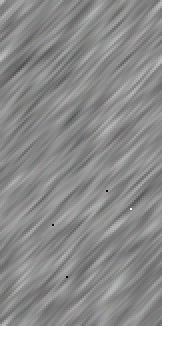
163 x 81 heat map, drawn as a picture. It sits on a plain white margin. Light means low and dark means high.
Slope: none. Odd rows or columns: none. Grain: diagonal, up to the right. Mirror symmetry: none. Histogram: heavy tails on both sides. Lone odd cells: 4, 3 higher and 1 lower than their neighbours.
